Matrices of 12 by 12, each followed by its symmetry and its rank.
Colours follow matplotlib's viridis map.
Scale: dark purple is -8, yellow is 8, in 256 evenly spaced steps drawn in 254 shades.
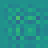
symmetric, rank two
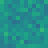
neither, full rank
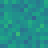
antisymmetric, full rank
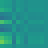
neither, rank one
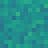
antisymmetric, full rank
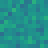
antisymmetric, full rank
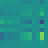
neither, rank one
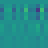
neither, rank one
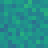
antisymmetric, full rank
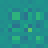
symmetric, rank two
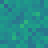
symmetric, full rank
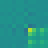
symmetric, rank two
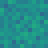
symmetric, full rank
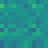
neither, rank two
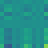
neither, rank one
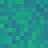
neither, full rank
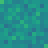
symmetric, full rank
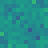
symmetric, full rank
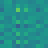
neither, rank two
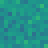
neither, full rank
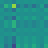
neither, rank one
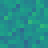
antisymmetric, full rank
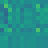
neither, rank two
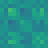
symmetric, rank two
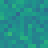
neither, full rank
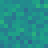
neither, full rank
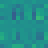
neither, rank two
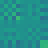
symmetric, rank two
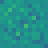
symmetric, full rank
